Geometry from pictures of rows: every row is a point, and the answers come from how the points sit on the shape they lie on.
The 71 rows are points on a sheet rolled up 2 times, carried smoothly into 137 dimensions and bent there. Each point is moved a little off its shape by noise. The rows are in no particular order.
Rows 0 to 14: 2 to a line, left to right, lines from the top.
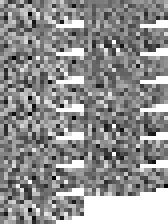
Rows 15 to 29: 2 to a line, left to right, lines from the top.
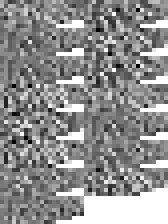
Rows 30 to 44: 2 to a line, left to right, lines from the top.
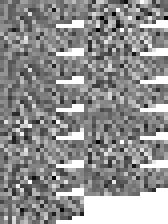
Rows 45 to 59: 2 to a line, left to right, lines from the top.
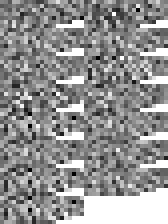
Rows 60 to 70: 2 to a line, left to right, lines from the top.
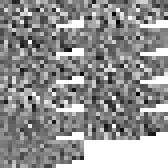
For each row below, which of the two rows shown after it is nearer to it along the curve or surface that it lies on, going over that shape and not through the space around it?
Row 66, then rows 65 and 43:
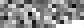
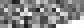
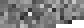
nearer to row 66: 65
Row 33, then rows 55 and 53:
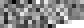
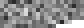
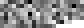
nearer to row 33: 53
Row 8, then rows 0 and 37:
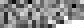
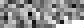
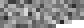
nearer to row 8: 0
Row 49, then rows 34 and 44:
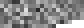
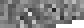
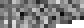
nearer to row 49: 34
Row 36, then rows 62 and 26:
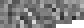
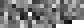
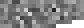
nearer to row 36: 26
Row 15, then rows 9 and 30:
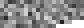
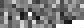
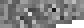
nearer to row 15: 30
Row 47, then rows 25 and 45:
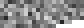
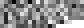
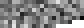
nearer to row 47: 45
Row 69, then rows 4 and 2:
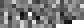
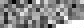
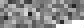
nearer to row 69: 2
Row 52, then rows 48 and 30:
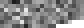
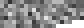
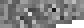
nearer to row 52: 30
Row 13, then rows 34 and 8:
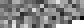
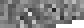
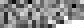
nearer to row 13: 34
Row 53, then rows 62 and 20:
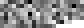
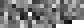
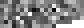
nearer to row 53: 20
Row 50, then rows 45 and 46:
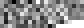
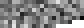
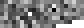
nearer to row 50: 46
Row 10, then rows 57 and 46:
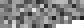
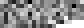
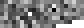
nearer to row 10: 46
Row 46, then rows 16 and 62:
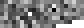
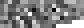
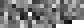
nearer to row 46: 16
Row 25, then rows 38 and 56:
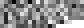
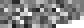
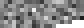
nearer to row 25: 38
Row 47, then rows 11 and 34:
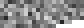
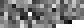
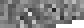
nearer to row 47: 34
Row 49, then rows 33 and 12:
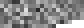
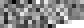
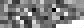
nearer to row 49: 12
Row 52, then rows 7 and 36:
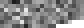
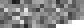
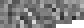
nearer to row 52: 7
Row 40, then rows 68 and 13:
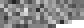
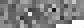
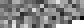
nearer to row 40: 68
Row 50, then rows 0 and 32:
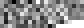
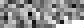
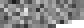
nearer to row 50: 0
